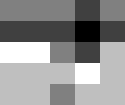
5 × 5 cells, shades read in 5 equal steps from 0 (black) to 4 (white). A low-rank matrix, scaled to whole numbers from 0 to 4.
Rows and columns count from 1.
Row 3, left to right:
4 4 2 1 3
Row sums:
9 4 14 16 14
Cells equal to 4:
3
